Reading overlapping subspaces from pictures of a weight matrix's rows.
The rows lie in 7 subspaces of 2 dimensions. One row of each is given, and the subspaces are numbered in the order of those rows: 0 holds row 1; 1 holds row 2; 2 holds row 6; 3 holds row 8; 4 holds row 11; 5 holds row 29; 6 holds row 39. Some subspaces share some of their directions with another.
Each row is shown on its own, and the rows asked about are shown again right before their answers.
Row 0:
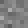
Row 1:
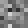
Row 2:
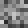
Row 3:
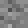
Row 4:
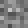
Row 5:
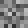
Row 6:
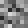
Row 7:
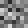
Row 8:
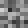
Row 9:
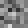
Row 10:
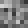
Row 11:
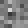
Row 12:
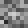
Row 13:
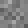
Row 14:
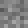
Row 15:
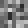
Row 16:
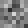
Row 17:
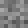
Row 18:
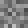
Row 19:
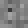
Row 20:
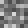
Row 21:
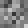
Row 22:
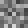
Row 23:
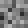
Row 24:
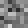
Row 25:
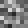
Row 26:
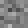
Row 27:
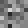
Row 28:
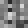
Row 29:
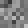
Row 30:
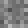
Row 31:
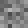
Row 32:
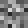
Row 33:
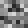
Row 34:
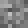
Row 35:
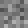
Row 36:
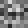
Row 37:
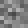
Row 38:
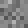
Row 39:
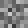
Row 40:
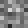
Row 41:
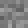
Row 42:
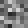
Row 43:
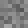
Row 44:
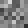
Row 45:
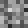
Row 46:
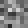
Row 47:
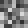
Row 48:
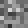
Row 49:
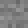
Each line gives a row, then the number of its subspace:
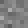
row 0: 2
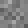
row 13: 5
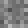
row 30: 1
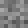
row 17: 3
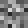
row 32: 6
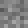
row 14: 3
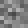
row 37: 1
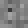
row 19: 4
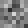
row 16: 5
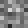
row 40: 1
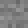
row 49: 4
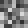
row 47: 2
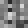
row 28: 4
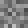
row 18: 6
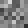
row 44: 5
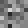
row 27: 0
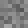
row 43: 3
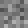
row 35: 3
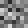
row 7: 5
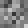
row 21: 5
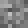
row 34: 0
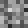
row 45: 1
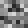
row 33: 5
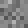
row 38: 5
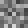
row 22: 6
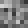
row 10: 0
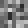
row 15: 4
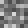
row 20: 6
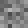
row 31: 0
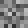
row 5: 6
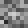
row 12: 1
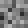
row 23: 2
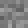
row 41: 4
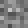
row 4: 3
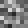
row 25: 0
